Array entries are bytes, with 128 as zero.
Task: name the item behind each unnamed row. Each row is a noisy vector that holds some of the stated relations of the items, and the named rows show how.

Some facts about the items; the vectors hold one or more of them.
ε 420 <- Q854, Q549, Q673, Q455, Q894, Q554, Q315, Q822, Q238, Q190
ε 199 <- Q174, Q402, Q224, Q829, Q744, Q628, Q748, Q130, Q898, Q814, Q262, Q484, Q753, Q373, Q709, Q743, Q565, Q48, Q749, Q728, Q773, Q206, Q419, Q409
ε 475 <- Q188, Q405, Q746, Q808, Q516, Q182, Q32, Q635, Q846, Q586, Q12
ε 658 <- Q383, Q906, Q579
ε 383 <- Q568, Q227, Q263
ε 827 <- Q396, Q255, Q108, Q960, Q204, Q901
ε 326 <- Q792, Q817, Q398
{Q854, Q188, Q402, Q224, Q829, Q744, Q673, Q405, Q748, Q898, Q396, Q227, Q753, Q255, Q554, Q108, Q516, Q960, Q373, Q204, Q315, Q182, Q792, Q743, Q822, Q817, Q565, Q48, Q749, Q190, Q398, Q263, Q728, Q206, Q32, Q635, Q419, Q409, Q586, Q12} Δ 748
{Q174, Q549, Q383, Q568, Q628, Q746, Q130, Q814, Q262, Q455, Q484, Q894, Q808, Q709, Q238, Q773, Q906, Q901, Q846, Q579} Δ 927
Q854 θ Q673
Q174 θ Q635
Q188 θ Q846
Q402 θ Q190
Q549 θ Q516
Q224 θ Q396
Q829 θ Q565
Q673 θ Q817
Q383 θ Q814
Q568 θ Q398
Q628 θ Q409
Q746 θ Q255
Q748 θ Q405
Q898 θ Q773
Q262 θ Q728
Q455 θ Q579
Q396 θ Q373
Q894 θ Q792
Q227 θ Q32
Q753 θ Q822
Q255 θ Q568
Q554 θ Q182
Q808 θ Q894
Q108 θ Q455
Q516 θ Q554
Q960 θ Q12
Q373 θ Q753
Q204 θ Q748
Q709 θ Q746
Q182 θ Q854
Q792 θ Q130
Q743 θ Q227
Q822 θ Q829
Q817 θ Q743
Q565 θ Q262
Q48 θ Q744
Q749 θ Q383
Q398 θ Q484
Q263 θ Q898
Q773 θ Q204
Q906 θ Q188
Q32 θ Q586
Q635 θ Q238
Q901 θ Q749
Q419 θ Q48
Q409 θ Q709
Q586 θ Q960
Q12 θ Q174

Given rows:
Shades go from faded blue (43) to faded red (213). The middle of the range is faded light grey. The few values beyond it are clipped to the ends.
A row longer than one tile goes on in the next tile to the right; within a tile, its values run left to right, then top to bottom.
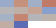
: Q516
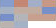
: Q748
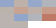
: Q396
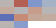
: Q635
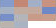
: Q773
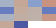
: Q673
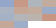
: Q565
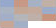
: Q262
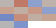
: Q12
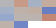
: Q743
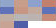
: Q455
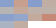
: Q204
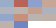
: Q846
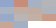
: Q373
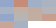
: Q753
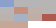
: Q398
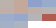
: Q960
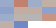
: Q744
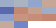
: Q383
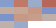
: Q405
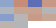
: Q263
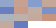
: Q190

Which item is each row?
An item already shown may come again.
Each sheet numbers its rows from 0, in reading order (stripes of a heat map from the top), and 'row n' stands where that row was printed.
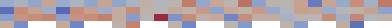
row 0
Q383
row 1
Q383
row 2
Q255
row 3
Q32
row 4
Q586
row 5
Q227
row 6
Q516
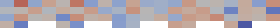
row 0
Q846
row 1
Q586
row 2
Q130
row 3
Q746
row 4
Q673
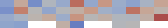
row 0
Q894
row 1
Q188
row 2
Q901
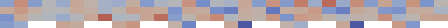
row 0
Q808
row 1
Q709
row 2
Q568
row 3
Q238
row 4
Q673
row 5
Q405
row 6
Q579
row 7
Q822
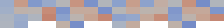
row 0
Q108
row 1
Q238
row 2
Q204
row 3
Q238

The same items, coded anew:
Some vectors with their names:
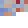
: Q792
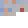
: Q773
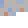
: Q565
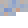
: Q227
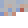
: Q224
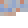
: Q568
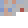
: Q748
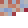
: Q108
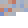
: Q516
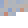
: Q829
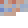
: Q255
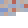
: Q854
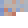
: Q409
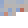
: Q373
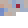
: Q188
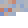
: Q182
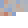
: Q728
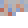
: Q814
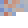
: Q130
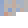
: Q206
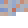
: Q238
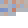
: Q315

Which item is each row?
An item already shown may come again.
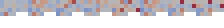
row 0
Q743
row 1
Q130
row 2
Q808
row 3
Q315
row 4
Q579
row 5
Q130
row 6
Q549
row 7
Q549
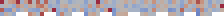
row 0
Q901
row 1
Q108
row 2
Q174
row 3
Q48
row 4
Q746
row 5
Q822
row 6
Q238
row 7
Q906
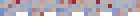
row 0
Q808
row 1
Q628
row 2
Q894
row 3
Q549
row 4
Q817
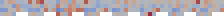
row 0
Q405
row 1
Q204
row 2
Q455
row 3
Q263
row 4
Q315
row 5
Q398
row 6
Q960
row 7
Q396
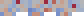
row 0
Q383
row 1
Q792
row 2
Q846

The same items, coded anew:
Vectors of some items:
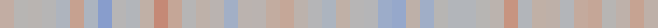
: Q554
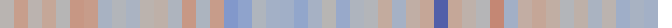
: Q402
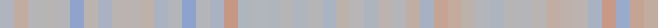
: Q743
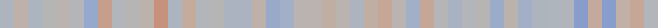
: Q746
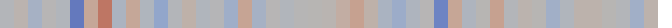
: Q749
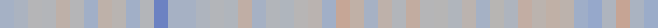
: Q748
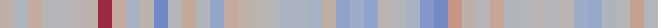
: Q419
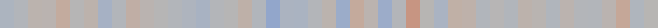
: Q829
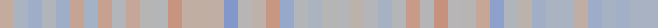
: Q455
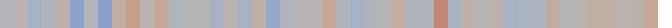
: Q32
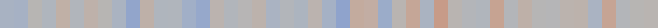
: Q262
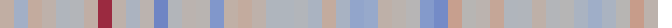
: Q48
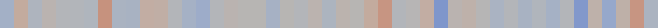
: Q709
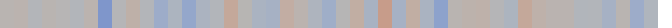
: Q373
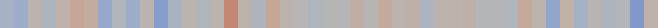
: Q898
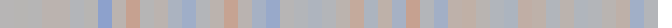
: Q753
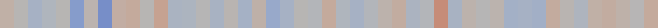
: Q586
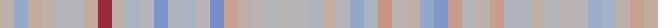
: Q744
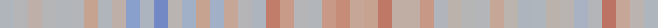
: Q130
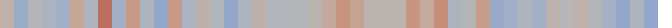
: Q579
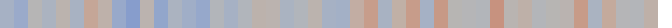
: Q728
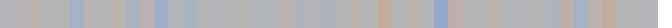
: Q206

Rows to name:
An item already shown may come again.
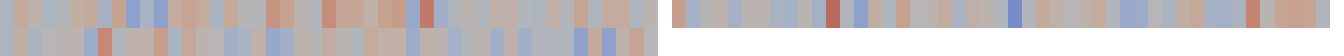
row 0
Q792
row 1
Q238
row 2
Q746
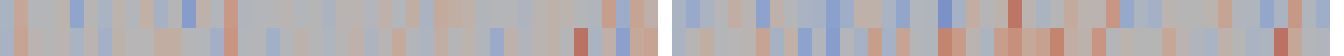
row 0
Q743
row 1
Q405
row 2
Q817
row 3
Q130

